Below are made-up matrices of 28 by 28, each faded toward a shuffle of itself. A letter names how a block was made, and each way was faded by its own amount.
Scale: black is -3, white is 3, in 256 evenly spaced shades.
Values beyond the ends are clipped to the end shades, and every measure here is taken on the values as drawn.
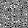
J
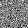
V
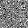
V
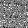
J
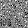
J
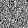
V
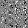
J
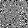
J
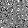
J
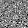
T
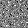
T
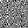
J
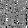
J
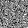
T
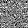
V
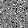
J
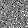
T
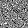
T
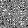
J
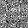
J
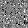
J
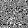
T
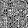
J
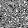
V
